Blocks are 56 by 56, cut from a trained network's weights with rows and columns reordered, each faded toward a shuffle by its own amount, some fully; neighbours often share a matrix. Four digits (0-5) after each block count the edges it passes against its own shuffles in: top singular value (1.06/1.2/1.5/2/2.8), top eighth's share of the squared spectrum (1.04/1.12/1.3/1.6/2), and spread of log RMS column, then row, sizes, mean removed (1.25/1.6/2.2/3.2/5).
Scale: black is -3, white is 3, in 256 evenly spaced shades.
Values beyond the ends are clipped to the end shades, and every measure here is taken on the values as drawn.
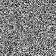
3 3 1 2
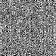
3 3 0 2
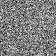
0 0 0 0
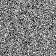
0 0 0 0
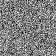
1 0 0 0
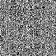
3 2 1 2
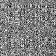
3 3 0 2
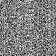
3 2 0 1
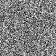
0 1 0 0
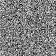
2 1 0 0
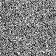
1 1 0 0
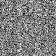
2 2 0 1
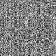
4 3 0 2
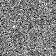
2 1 0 0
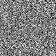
3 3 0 2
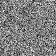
1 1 0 0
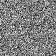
0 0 0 0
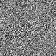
3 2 0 1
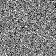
0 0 0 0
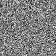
2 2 0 0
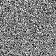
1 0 0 0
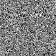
2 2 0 1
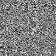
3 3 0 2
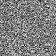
3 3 0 1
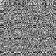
4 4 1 3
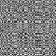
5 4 1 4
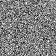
0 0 0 0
